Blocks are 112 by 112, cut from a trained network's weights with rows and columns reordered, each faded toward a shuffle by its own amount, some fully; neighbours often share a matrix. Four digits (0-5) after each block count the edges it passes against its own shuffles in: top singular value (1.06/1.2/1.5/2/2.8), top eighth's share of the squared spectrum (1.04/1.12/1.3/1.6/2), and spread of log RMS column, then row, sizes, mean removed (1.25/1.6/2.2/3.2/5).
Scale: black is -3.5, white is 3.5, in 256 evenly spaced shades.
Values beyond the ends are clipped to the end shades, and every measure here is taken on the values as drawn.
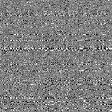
4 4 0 4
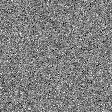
0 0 0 0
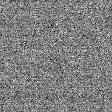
3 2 0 1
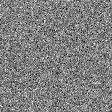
0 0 0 0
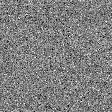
0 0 0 0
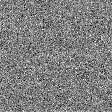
1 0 0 0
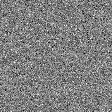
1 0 0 0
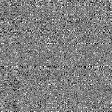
4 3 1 3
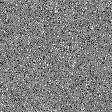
0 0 0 0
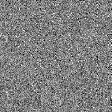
3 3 2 1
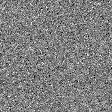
0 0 0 0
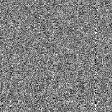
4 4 2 2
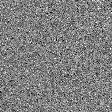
1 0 0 0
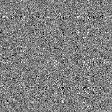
3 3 2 2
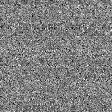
3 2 0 1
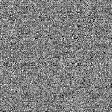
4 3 1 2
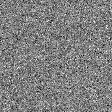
1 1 0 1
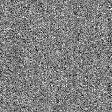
2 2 1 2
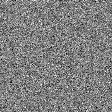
2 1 0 1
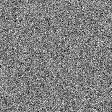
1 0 0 0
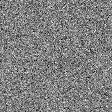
1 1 0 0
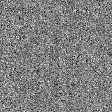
2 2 0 1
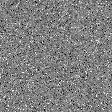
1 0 0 0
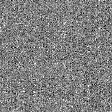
2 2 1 2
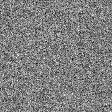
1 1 0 0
